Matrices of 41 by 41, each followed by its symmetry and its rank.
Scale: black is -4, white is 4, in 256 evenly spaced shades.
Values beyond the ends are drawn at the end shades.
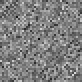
symmetric, full rank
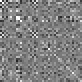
symmetric, rank five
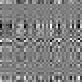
neither, rank two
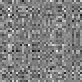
neither, rank five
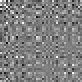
symmetric, rank three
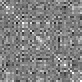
symmetric, rank five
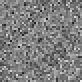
symmetric, full rank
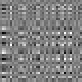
neither, rank two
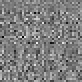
neither, rank five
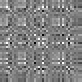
symmetric, rank three
